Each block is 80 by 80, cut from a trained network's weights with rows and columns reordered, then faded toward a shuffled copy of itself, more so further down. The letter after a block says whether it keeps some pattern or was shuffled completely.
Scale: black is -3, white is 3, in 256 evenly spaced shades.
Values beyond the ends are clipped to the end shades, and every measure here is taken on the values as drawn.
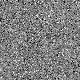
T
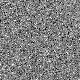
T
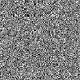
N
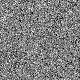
T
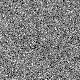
T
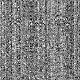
N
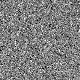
T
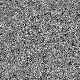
T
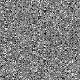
N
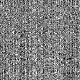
N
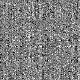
N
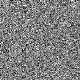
N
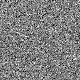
T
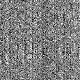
N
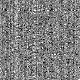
N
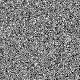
T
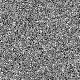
T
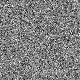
T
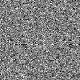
N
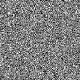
N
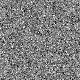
T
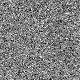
T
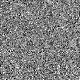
N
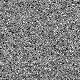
T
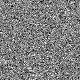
T
